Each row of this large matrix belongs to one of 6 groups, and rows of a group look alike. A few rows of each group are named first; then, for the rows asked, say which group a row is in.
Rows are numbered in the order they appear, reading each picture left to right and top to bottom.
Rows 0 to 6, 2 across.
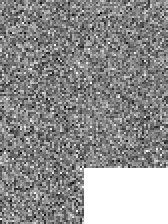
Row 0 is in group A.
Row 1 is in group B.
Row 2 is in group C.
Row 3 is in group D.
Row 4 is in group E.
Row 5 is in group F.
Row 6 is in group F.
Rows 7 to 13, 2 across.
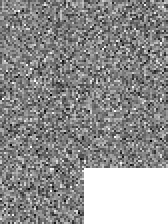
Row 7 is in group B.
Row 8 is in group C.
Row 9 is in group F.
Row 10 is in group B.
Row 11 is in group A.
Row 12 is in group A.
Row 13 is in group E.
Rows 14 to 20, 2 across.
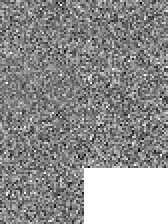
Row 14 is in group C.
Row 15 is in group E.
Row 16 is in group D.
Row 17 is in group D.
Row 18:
E
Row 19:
B
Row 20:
B
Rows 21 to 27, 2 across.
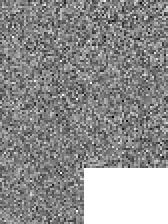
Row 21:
B
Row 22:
E
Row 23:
F
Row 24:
D
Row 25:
E
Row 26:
F
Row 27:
C
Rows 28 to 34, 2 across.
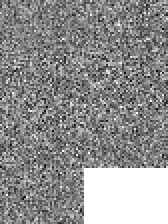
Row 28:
F
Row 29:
F
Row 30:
B
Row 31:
A
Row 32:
F
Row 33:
E
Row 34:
D
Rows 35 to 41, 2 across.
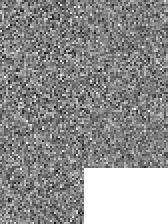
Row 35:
C
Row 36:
F
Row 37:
D
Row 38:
B
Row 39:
F
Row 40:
D
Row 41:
E
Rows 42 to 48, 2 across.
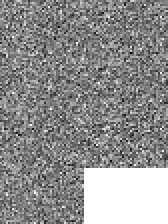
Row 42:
B
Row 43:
A
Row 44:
B
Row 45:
A
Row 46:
C
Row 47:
A
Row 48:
F
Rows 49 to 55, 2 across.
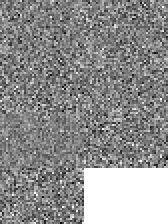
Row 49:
E
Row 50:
C
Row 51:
C
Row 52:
B
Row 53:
D
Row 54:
A
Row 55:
F
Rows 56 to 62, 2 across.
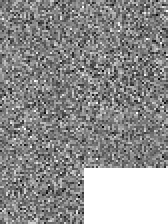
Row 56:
E
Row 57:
F
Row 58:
F
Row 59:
E
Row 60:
A
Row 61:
E
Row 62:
B
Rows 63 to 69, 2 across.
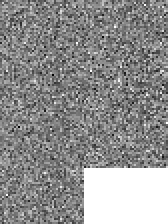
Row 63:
B
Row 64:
C
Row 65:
F
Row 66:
F
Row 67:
E
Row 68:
F
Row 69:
D
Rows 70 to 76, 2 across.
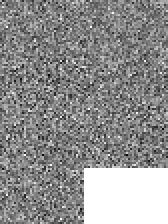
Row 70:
D
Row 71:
D
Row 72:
B
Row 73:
C
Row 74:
B
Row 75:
B
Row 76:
D
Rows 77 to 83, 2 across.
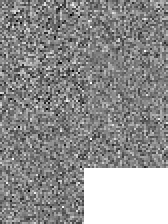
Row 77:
B
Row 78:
D
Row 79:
A
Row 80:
D
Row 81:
E
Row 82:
D
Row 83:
F
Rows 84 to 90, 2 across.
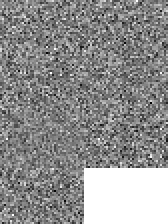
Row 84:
A
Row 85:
E
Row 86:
E
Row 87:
A
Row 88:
D
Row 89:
A
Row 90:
E
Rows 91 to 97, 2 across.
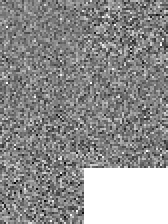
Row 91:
D
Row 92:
A
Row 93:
D
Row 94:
D
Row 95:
C
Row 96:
F
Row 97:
B
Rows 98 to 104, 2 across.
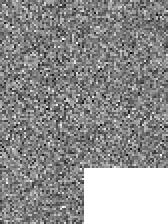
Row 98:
F
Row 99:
A
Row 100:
A
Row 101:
B
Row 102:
B
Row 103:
B
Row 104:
F
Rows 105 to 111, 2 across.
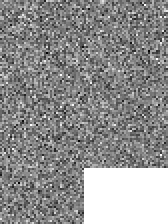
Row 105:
A
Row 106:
C
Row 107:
D
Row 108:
D
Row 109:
B
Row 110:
C
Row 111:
E
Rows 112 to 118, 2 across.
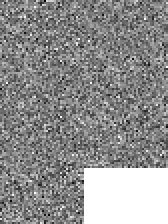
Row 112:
A
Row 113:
E
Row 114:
D
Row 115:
D
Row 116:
C
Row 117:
F
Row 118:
F
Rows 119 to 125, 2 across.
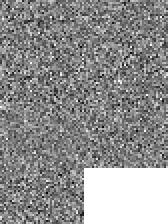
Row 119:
E
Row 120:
A
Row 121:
E
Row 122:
F
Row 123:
D
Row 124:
E
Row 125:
A
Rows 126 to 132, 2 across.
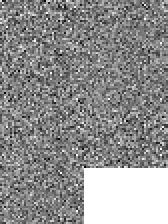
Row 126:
D
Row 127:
C
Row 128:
E
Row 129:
B
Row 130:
F
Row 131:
F
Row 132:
C
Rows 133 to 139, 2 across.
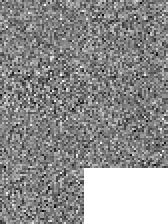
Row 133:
D
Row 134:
E
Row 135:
E
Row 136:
E
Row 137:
B
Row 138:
C
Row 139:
B
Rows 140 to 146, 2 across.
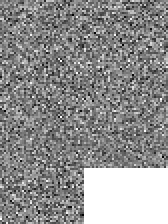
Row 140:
A
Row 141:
A
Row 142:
C
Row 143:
B
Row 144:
C
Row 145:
E
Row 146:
A
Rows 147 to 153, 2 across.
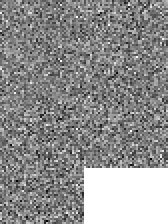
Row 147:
C
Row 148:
B
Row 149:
C
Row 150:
E
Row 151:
A
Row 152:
A
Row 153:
A
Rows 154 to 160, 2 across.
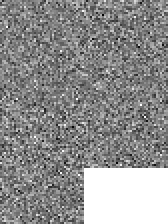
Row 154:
D
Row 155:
E
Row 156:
F
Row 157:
A
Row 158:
F
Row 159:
C
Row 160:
C
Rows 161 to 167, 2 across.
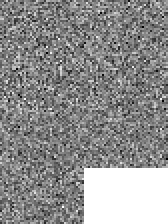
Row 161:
A
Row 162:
B
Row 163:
B
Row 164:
F
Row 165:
E
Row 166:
A
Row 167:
F
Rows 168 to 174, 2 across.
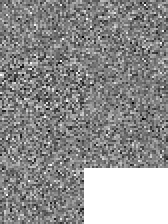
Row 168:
F
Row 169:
C
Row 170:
A
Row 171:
C
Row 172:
B
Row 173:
A
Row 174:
D
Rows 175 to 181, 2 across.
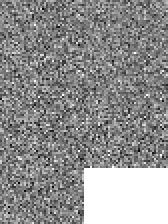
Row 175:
F
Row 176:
B
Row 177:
F
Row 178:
F
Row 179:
A
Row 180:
B
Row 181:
E
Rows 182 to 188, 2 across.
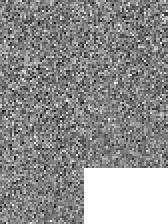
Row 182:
E
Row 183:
F
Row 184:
A
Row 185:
C
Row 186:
F
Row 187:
D
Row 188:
B
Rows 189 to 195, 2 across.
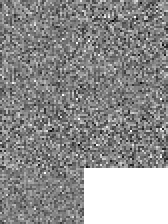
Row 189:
F
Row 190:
E
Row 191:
F
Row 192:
F
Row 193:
C
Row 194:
A
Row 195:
D
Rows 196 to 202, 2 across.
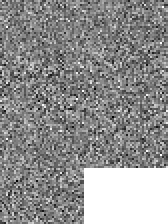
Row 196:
D
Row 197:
C
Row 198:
C
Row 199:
F
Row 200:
D
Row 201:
F
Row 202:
B
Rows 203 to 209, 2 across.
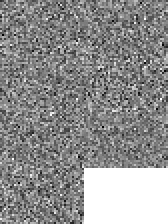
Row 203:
C
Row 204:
E
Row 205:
B
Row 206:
B
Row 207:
E
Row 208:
E
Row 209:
E
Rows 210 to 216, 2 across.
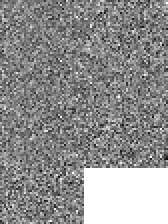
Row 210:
C
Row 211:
B
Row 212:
C
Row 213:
D
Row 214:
C
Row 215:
A
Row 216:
B
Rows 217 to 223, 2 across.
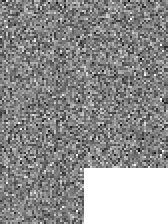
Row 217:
D
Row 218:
A
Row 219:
F
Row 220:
E
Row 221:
B
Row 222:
B
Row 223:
F
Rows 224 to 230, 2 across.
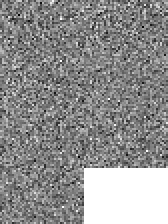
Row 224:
E
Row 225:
B
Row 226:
B
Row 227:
B
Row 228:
F
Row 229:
F
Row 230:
F
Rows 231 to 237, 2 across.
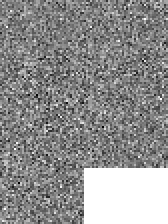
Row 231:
D
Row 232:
D
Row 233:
A
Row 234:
C
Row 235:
C
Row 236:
E
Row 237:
E
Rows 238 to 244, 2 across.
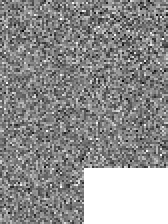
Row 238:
D
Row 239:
A
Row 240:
D
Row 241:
B
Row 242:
A
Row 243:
F
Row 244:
E
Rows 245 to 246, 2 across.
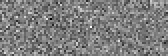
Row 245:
C
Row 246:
D
